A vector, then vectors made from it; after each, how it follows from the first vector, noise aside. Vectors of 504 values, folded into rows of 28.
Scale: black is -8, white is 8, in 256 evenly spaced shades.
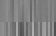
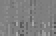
partly zeroed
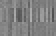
wrapped around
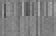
wrapped around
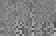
sign-scrambled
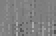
partly zeroed
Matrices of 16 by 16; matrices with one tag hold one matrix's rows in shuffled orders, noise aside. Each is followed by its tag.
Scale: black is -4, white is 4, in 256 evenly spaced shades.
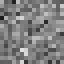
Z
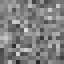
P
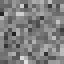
Z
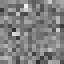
P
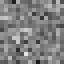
P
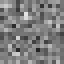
P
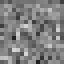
P
